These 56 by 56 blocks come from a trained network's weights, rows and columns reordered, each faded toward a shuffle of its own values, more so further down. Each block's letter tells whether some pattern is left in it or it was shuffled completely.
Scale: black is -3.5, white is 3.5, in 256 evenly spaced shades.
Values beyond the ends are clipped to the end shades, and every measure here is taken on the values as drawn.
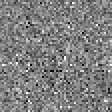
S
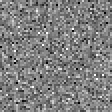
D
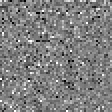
S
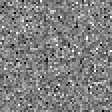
D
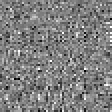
S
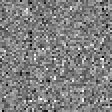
S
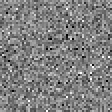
S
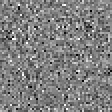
S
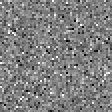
D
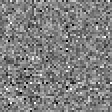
S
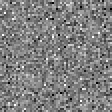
S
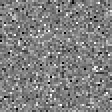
D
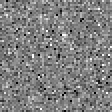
D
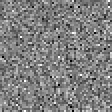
S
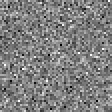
D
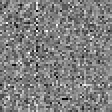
S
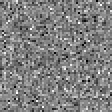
D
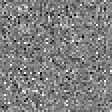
S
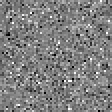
D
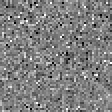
S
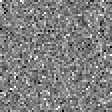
D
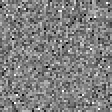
D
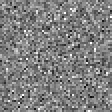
D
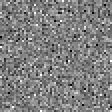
S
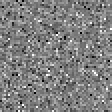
D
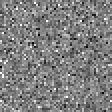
D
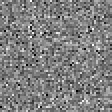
S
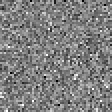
D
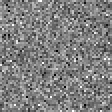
D
